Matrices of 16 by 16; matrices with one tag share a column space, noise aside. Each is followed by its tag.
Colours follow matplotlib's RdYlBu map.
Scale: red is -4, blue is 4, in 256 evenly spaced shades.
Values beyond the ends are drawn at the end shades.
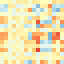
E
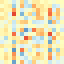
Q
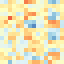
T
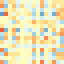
Q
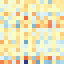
T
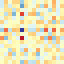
Q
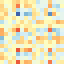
Q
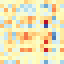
E
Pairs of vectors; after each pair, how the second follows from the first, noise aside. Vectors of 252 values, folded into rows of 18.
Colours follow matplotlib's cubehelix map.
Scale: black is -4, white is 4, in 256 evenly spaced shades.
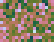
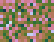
shuffled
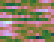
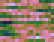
negated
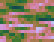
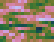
negated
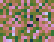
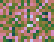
negated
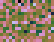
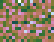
negated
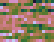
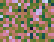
shuffled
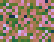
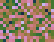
shuffled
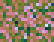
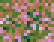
shuffled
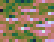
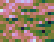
negated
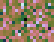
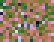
shuffled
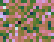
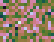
negated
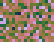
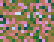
negated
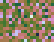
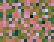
negated
